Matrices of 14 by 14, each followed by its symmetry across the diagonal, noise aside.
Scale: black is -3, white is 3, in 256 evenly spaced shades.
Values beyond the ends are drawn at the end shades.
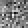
antisymmetric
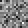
symmetric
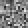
antisymmetric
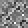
symmetric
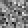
antisymmetric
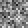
symmetric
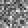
symmetric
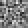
antisymmetric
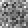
symmetric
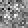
symmetric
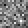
symmetric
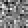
antisymmetric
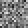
antisymmetric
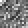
symmetric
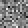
antisymmetric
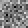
symmetric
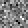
antisymmetric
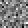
antisymmetric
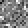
symmetric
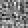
antisymmetric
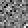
symmetric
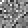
symmetric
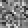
antisymmetric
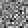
symmetric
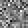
antisymmetric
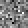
antisymmetric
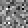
antisymmetric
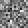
symmetric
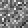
symmetric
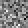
antisymmetric
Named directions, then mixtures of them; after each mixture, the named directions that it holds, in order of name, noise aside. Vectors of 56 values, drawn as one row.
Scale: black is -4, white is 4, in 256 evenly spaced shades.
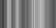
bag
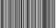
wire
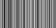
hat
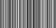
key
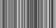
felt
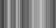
bag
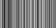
hat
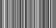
felt, hat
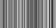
felt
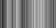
bag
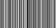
key, wire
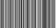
wire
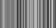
felt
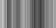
bag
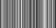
key, wire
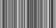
felt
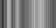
bag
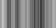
bag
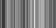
bag, hat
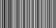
hat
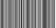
wire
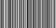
key, wire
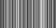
bag, key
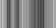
bag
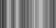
bag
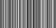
key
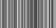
felt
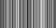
bag, key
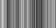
bag, wire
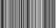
bag, wire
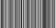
wire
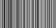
hat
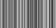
felt
